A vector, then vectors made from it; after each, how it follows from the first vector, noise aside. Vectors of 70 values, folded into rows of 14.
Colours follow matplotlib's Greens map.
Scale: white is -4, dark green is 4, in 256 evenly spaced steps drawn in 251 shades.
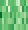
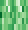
copied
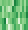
reversed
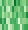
reversed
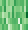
reversed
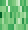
copied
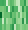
copied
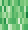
reversed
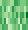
reversed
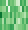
copied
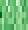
copied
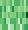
reversed
